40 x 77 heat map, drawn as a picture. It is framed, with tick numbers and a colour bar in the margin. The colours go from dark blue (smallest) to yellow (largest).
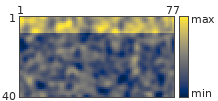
Grain: blotchy. Seam: horizontal, 20% of the way down, the top part higher. Lone odd cells: none. Stripes: none.
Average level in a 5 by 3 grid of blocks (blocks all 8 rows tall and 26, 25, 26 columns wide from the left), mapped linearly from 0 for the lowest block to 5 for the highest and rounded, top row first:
5 4 5 / 0 0 1 / 1 0 0 / 1 0 0 / 1 1 0
